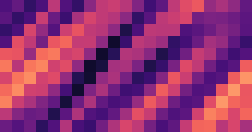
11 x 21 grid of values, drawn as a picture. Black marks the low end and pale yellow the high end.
Average level on the scale: 40%. Grain: diagonal, up to the right. Mirror symmetry: none. Ninth with the lowest average: centre. Calmest part: top right. Slope: none.
